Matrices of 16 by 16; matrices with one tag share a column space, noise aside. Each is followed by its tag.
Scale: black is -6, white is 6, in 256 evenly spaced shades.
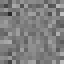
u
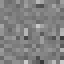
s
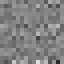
s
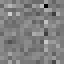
u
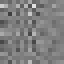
u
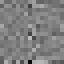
s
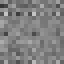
u
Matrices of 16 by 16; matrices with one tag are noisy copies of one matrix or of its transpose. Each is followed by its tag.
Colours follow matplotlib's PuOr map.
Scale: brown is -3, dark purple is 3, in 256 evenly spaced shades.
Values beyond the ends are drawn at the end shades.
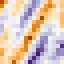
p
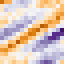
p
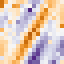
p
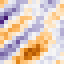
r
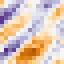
r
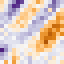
r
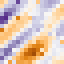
r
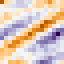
p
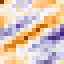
p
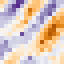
r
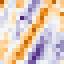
p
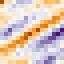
p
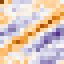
p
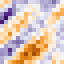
r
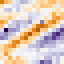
p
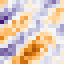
r
